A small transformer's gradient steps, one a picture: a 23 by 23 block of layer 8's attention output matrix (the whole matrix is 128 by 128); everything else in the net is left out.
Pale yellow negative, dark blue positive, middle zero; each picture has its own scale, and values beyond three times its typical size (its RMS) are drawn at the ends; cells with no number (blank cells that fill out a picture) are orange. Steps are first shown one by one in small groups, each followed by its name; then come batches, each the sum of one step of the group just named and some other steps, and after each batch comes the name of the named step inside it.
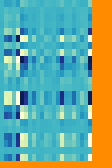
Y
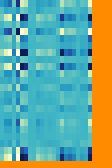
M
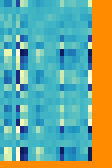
M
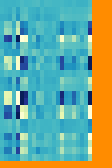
Y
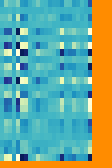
M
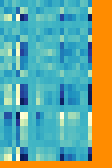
M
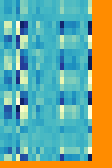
Y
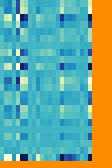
M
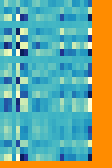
M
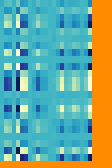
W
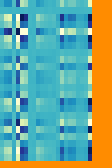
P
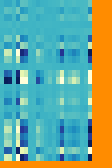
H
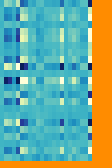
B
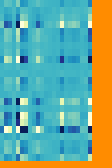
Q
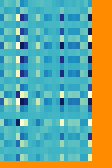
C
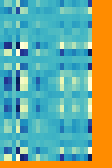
W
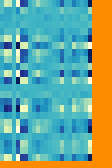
C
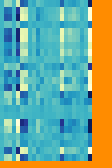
B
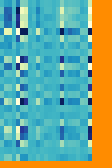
C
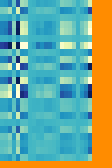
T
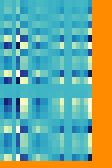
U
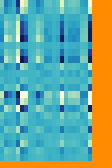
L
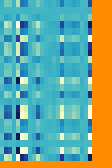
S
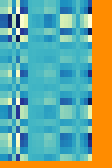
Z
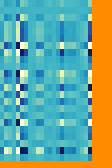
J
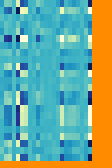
S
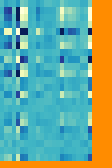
L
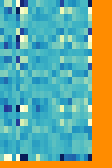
U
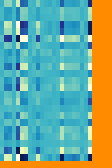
S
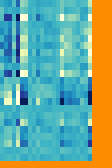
T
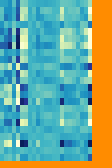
T
